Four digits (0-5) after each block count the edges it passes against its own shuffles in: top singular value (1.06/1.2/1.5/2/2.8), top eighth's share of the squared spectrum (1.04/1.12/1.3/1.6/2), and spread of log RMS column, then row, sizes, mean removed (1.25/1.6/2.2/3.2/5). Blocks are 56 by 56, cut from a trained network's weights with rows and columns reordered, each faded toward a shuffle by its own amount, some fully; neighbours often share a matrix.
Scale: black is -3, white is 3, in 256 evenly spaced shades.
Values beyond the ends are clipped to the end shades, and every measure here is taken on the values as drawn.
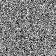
0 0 0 0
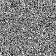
2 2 0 0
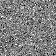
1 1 0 0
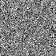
2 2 0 0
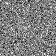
0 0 0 0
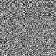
4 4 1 3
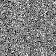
1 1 0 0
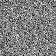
1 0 0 0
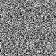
3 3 0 1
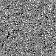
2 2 1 0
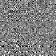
3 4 2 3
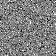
0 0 0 0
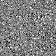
2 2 0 1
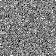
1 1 0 0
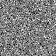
0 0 0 0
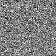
3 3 1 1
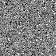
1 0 0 0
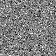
0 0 0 0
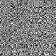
4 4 2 3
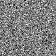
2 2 0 0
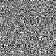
4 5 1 3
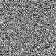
3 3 0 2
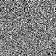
2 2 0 1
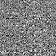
3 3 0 2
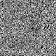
3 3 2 1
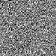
3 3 1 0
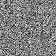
2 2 0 0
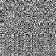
3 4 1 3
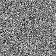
1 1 1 0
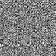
3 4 1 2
